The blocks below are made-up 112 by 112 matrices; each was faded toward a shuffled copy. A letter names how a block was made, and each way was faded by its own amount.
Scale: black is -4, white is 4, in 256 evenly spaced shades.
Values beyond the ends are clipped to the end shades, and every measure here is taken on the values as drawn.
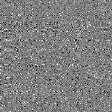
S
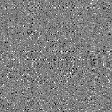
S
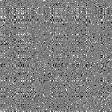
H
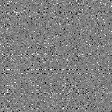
S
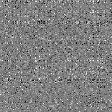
S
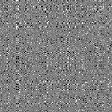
H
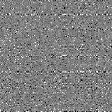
S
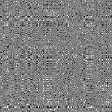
H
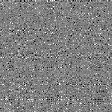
S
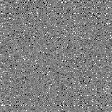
S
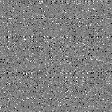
S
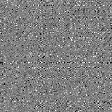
S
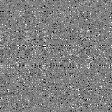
S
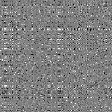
H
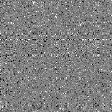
S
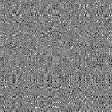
H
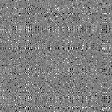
H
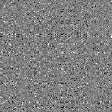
S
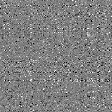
S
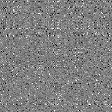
S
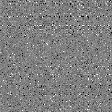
S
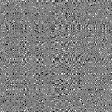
H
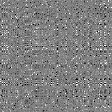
H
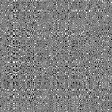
H
